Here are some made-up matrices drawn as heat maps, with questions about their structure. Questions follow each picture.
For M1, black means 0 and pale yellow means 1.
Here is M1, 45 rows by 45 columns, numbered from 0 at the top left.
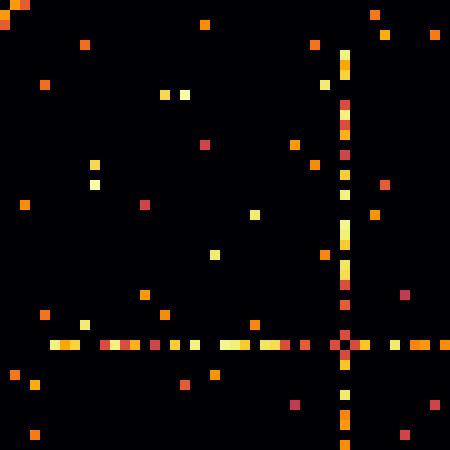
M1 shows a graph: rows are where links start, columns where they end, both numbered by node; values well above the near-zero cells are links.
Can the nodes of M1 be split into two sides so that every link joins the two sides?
yes
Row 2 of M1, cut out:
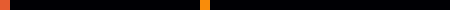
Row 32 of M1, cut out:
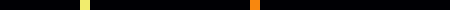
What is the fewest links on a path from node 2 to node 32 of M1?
6
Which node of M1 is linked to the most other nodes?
node 34
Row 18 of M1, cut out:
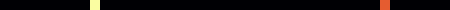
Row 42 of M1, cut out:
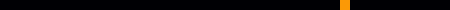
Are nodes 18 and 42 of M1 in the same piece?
no
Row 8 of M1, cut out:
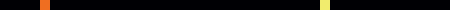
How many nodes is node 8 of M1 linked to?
2
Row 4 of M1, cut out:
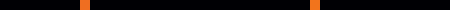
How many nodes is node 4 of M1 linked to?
2
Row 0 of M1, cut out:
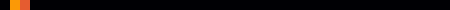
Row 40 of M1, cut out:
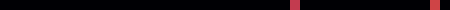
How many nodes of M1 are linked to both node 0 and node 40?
0
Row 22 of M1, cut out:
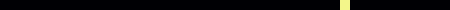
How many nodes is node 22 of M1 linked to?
1
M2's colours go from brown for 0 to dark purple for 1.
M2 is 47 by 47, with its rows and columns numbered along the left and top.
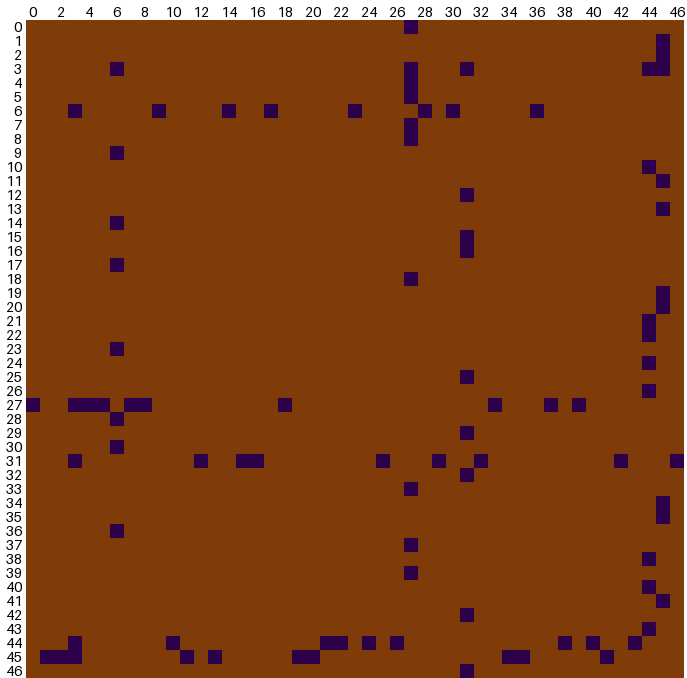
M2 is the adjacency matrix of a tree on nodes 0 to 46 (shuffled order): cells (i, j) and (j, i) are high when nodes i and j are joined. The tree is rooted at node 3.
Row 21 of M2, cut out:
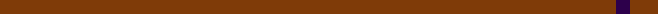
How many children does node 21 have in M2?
0
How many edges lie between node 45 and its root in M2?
1
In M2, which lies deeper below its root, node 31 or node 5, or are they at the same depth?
node 5
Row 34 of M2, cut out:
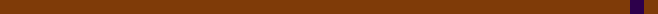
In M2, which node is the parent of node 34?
45
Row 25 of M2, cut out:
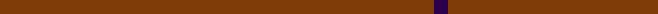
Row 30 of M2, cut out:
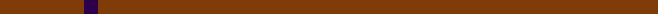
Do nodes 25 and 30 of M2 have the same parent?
no
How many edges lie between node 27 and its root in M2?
1
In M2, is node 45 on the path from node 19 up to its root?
yes
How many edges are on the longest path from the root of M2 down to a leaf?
2
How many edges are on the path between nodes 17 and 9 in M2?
2
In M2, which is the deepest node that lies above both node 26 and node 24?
44
